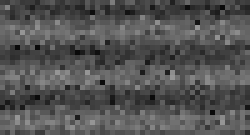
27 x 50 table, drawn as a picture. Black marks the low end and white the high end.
The values follow a bell shape. Stripes running across repeat 3 times from top to bottom. On average the colour sits 30% of the way up the scale. No single row or column stands out from its neighbours.
